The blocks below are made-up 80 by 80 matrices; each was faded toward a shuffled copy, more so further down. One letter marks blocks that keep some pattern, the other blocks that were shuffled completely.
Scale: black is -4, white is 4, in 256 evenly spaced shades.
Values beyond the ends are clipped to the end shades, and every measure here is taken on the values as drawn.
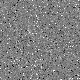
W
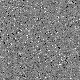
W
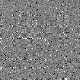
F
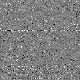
F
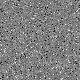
W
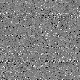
F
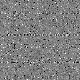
F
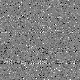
F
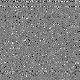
F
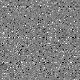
F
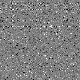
F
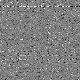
F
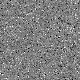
W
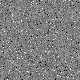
W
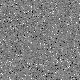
W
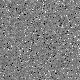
W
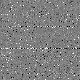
F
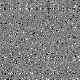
F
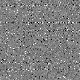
F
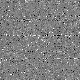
F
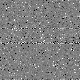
F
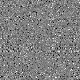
F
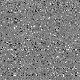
F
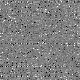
F
